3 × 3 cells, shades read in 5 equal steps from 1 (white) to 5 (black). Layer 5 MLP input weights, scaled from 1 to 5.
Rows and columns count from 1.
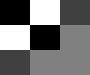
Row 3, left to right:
4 3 3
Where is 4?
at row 1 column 3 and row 3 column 1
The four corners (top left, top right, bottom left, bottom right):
5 4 4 3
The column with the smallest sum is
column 2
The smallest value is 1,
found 2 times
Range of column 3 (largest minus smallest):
1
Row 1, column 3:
4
